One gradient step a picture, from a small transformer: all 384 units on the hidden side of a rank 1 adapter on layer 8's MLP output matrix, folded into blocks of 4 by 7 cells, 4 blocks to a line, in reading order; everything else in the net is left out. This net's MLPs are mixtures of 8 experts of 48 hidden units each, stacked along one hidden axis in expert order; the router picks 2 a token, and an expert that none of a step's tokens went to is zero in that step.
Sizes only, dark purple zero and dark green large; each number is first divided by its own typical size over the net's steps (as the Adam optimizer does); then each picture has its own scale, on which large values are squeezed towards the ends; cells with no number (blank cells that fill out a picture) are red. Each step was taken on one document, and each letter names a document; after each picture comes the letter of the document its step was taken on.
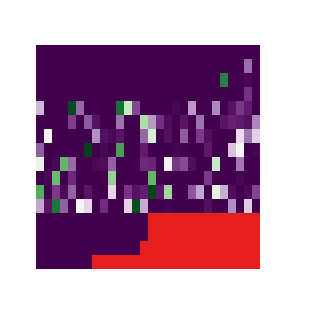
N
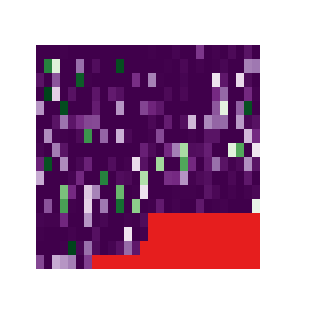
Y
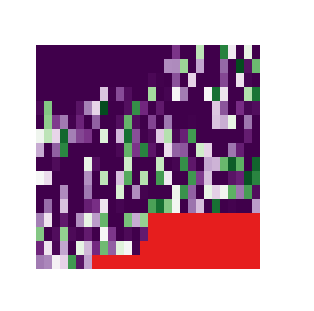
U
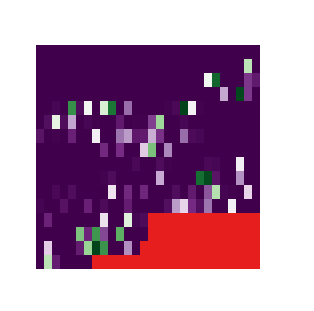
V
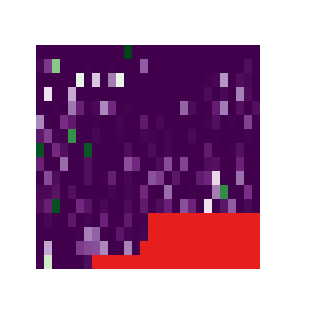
V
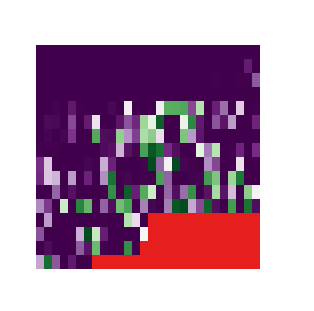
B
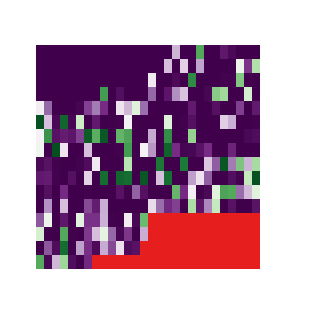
U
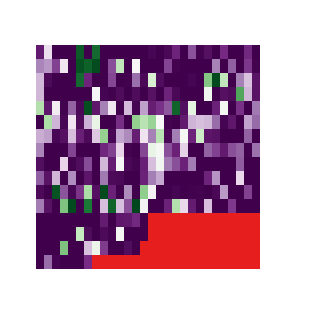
B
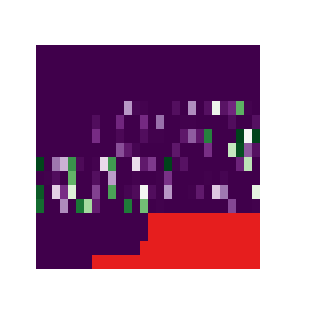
N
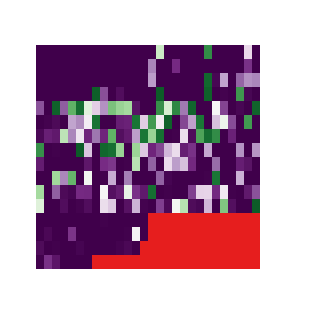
B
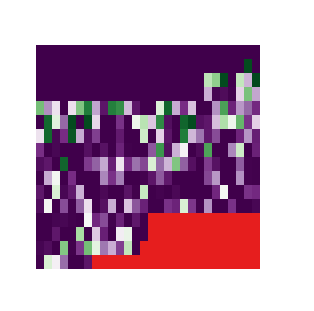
B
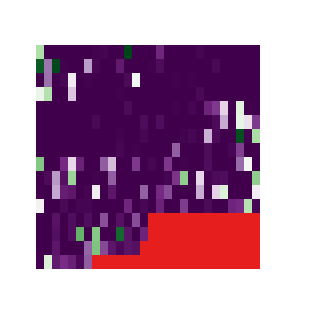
N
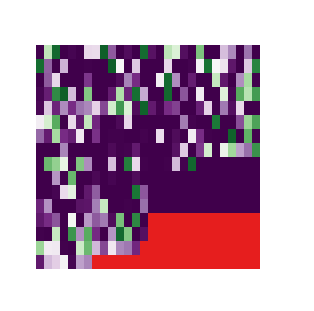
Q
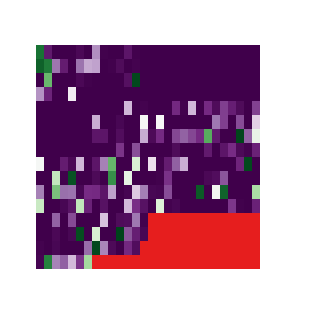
N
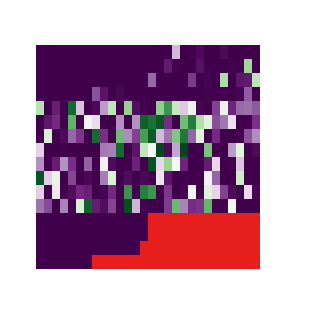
B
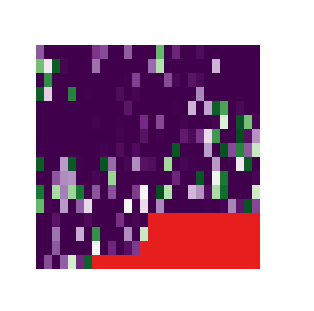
N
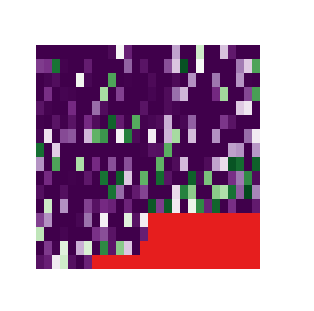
U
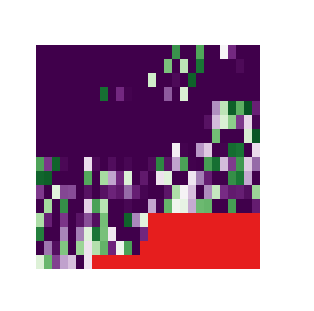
U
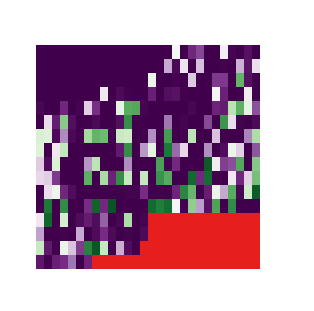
U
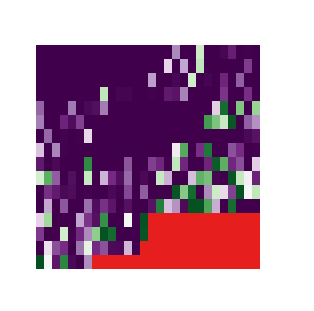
U
